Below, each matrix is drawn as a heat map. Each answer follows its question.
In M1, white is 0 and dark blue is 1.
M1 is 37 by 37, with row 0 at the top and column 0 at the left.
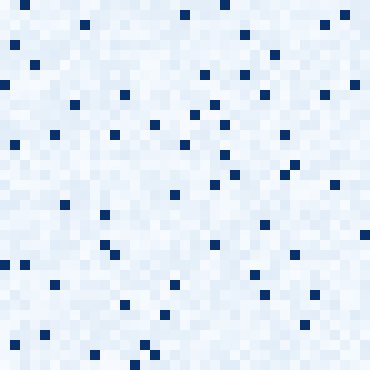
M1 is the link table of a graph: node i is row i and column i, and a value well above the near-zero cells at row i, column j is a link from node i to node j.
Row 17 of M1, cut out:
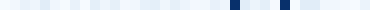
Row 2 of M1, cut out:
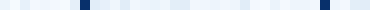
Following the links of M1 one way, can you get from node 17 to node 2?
yes
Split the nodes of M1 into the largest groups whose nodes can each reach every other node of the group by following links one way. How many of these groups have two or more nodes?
5
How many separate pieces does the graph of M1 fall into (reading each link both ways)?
2
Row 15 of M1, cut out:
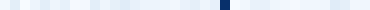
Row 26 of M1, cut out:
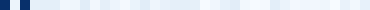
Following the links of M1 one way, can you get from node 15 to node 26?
yes
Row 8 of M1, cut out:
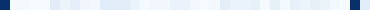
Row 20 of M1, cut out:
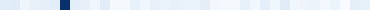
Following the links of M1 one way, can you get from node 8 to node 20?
no
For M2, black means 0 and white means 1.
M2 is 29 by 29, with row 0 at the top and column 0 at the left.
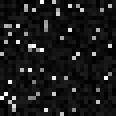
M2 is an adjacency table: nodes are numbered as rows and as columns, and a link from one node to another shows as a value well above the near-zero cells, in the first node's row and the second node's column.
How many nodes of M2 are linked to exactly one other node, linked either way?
2
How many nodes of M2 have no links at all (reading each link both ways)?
1
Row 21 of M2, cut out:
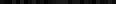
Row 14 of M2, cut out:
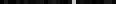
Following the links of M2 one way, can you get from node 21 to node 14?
no
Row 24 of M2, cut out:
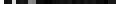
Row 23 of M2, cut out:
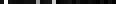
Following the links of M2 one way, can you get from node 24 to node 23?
yes
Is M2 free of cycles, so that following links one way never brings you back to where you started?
no
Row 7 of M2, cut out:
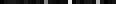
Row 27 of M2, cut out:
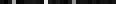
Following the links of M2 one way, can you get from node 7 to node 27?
yes
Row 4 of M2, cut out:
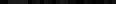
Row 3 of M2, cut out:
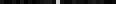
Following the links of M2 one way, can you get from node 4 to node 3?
no
